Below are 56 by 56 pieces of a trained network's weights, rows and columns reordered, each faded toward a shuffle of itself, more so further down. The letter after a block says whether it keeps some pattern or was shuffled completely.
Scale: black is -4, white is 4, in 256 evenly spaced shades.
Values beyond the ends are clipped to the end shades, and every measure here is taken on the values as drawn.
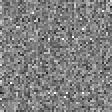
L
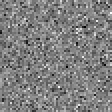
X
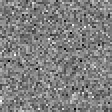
X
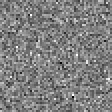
X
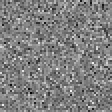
X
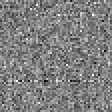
L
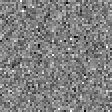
X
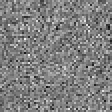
L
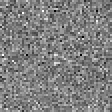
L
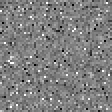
X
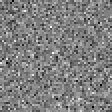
X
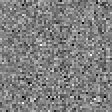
L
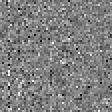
L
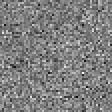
L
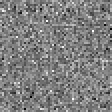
L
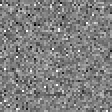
L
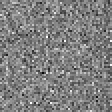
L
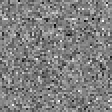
L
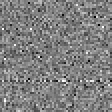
L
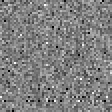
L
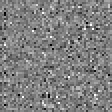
L
